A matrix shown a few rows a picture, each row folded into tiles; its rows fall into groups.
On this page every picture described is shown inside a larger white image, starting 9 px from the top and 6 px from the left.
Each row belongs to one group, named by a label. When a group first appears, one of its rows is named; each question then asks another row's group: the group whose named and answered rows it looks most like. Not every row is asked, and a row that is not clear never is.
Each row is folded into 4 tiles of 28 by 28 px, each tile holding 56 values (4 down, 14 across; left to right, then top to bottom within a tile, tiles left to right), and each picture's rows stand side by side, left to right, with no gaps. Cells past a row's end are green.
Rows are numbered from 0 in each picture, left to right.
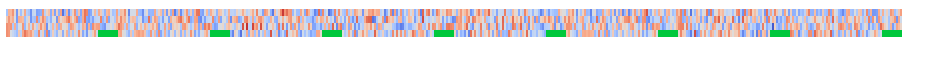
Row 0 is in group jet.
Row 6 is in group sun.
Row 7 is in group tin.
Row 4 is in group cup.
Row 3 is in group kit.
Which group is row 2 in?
cup
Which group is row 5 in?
jet
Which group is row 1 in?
jet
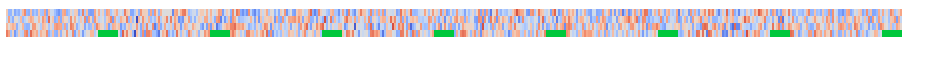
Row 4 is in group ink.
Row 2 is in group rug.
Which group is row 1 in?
ink
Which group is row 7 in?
tin
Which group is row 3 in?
ink
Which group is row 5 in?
jet
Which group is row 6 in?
kit
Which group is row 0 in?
tin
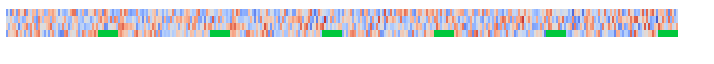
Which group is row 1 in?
rug
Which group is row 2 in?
rug
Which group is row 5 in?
kit
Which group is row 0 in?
ink
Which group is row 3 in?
ink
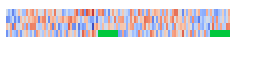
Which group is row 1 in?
cup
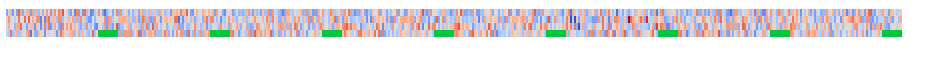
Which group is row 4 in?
rug
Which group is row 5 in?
sun
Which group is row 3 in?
rug
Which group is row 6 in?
tin
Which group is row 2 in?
tin
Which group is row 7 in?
jet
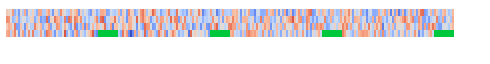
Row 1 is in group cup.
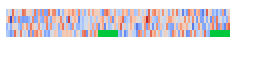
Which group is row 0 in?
ink
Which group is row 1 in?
cup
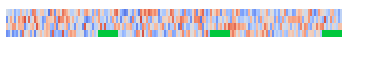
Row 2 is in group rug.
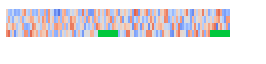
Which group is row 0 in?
tin
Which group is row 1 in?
ink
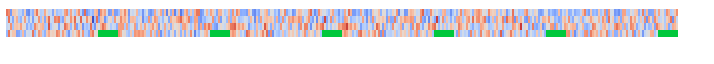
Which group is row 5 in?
tin
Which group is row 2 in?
rug
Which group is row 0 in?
sun
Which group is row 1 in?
jet
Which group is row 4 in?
cup
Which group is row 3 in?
rug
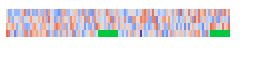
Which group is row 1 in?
kit
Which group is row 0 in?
tin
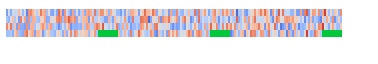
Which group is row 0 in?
kit
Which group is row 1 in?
kit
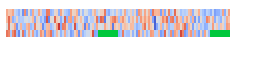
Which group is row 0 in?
sun
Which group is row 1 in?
cup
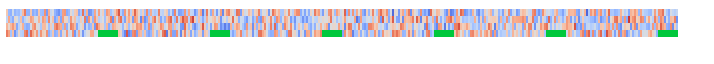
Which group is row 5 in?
sun
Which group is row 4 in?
rug
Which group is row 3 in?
sun
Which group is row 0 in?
tin
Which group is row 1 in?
sun
